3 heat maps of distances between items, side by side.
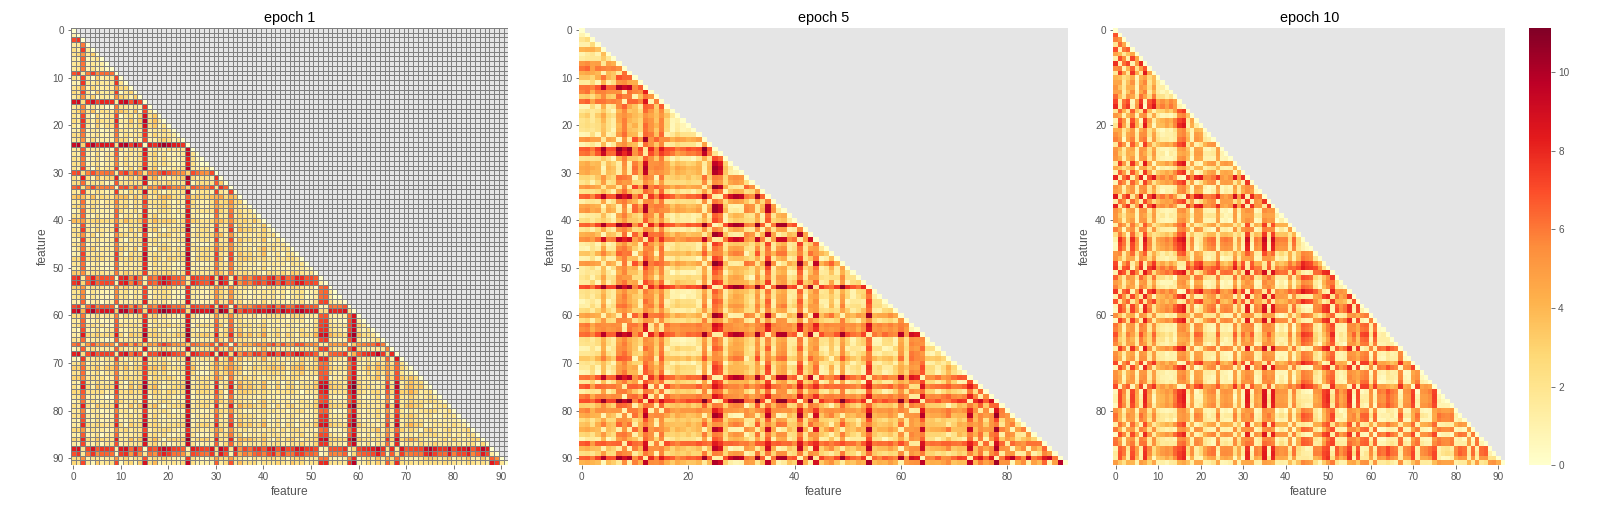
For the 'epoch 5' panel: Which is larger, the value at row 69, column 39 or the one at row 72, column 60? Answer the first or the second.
the second
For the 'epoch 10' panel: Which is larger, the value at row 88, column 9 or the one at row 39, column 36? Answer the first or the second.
the second
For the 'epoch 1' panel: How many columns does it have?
92
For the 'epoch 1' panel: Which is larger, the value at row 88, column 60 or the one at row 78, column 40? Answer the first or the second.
the first
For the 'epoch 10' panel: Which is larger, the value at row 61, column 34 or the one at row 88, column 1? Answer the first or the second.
the second
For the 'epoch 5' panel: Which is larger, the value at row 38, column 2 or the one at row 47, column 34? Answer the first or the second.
the first
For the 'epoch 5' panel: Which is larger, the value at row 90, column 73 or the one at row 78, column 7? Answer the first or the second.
the second
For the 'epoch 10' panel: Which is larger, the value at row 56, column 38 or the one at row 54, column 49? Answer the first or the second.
the first
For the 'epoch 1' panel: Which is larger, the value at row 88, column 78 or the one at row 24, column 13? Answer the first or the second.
the second
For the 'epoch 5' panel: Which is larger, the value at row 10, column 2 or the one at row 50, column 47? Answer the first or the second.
the second
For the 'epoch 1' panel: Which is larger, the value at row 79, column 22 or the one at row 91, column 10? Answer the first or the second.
the first
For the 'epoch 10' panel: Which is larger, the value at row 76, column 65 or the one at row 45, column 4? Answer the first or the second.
the second
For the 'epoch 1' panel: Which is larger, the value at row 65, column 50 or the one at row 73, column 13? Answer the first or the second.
the second
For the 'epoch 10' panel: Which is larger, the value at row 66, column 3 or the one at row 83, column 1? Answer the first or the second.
the second
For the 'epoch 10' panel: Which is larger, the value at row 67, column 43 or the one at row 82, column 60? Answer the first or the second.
the first
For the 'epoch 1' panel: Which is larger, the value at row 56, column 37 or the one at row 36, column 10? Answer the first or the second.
the second
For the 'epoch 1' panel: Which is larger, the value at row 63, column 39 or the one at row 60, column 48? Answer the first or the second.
the second
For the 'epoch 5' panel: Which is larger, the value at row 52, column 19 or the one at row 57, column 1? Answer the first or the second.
the first
